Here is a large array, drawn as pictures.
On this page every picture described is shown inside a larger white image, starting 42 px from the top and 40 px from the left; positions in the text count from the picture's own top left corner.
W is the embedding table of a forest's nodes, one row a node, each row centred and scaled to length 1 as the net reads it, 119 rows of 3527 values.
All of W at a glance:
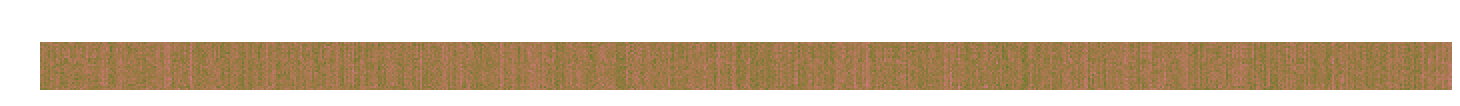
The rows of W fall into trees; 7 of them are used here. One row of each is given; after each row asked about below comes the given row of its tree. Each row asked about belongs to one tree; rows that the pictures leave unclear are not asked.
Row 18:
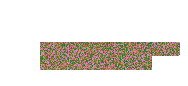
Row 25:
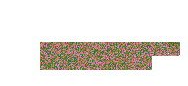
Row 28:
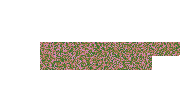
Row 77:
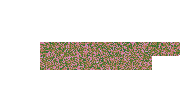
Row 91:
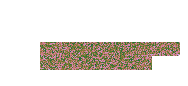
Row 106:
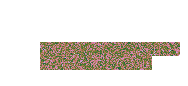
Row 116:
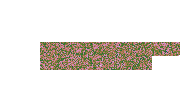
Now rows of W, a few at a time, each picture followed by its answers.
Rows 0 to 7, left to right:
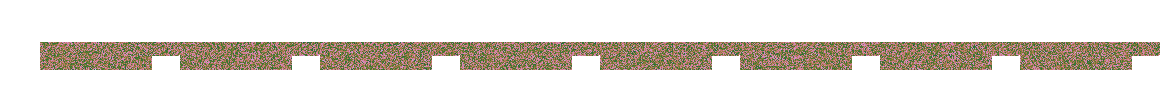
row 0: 106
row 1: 91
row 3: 25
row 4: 77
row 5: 116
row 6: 91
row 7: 77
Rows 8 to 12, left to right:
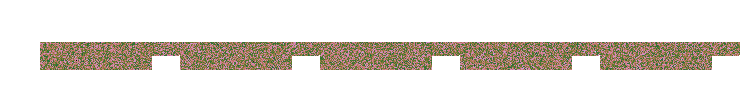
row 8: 116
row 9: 18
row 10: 18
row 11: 77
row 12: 28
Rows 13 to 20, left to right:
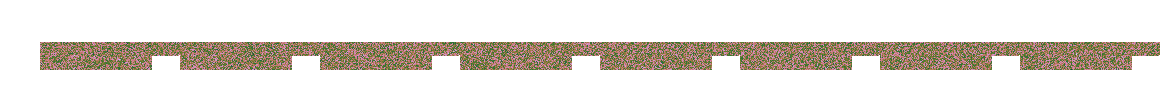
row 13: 77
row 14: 77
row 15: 25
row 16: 116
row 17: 18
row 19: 91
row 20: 18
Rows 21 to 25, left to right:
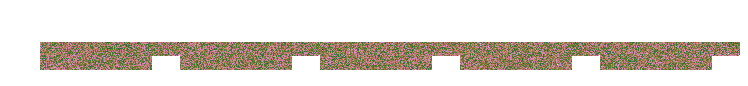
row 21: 77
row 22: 18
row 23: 25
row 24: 77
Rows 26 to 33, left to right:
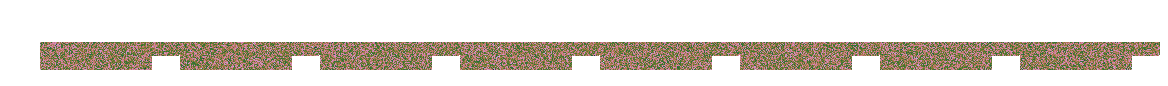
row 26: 18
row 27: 116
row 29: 28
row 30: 77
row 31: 77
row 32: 28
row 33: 25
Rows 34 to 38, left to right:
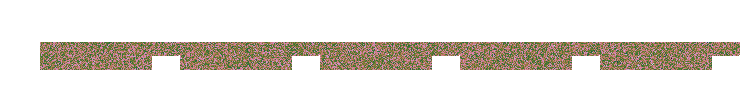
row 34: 18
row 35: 77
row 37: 18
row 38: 28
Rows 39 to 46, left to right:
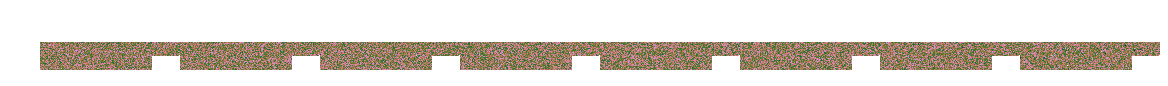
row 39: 18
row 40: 25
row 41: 18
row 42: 25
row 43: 116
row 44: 25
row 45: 116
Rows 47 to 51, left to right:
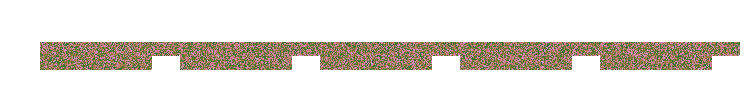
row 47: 28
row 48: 25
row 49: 25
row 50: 25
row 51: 25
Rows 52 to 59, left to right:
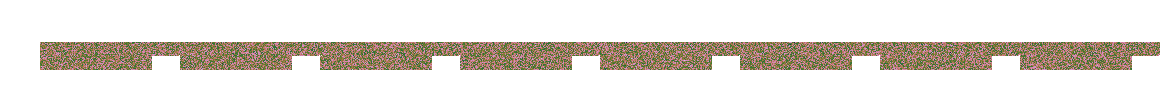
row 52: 91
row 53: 91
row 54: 116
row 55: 106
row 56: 28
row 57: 91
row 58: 77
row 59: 77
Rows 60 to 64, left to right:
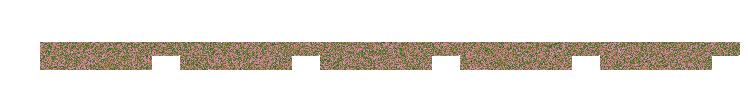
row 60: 25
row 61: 116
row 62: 116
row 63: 77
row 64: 18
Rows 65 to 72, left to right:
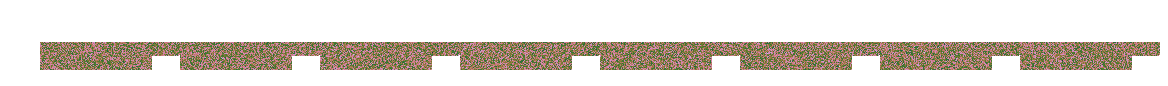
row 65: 77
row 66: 91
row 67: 77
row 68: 18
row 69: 116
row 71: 28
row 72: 28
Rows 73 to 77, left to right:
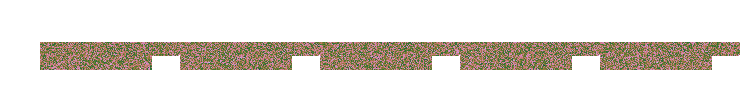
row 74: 106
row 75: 106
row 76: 106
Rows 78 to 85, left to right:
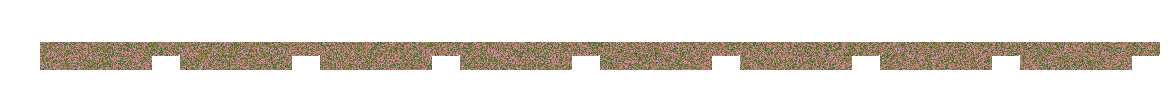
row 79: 91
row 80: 91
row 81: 25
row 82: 91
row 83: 77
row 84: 18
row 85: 77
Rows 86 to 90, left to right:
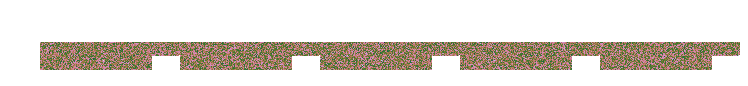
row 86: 91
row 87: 116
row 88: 25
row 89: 77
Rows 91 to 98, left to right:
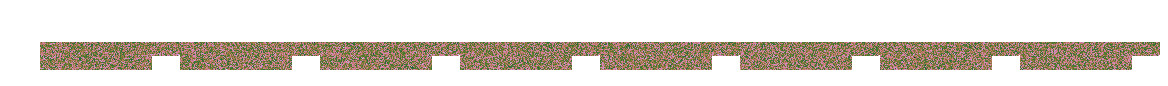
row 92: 28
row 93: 91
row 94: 77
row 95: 25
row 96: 18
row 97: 77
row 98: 25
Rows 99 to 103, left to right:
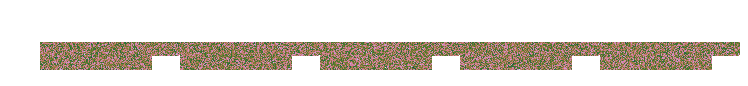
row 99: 91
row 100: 91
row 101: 116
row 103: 25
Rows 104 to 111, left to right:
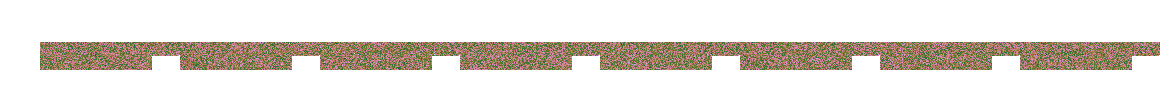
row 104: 91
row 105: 116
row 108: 18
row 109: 116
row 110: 106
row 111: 116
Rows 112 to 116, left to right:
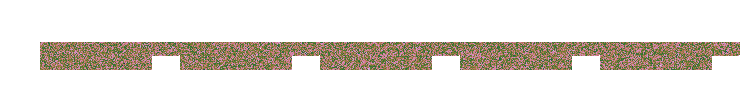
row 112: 25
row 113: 25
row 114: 25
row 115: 91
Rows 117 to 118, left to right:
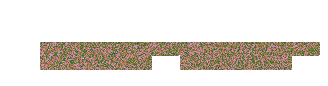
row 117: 18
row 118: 18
